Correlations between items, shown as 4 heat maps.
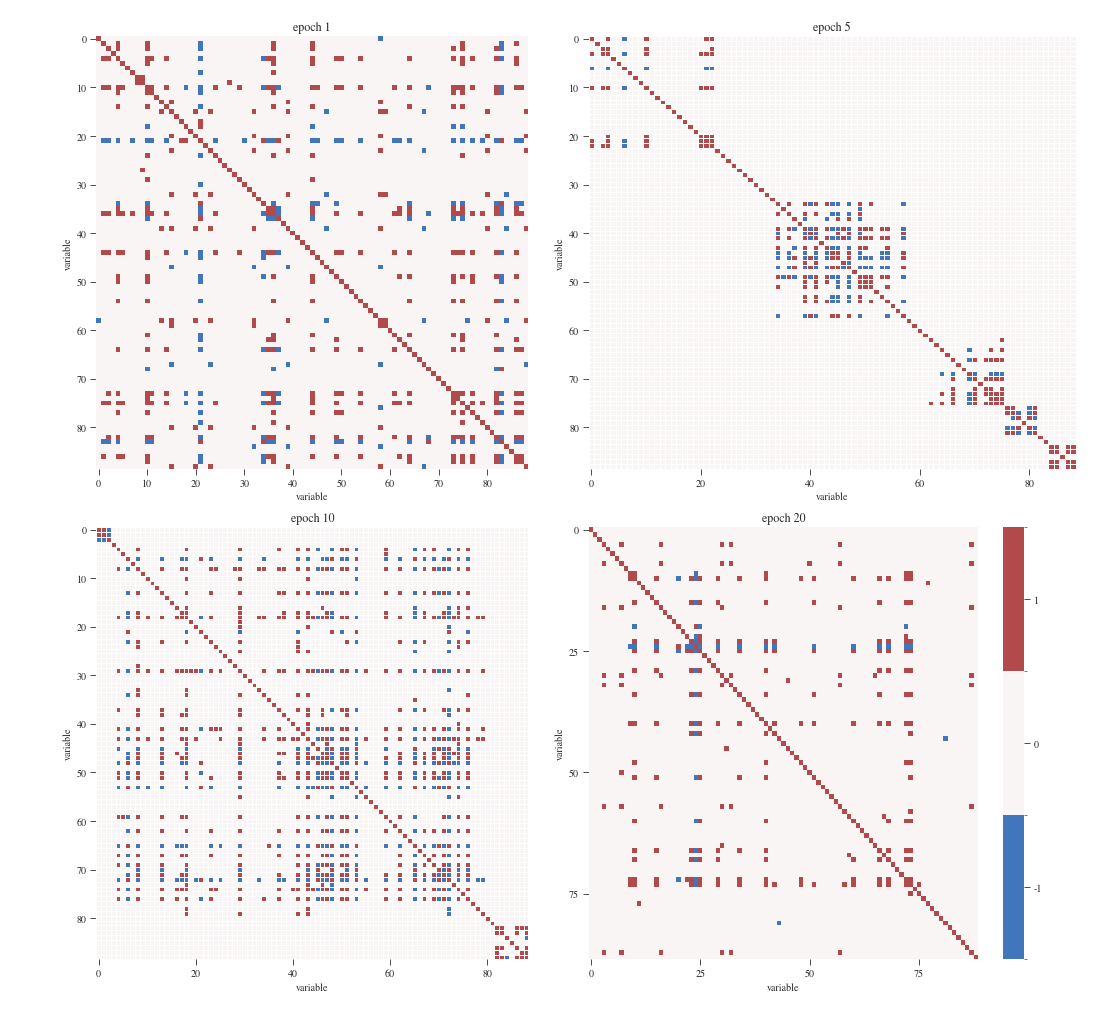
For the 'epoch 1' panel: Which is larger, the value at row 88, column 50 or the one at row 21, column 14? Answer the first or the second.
the first
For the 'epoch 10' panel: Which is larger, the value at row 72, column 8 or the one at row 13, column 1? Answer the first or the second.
the second
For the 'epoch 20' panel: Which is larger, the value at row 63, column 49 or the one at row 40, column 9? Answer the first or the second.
the second
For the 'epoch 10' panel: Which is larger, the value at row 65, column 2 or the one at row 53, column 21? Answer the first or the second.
the second
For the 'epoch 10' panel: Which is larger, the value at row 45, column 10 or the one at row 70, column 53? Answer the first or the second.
the second
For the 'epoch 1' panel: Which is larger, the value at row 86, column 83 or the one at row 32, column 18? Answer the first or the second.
the second
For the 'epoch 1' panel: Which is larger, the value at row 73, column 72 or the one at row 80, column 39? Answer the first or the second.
the second
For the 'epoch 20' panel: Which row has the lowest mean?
24
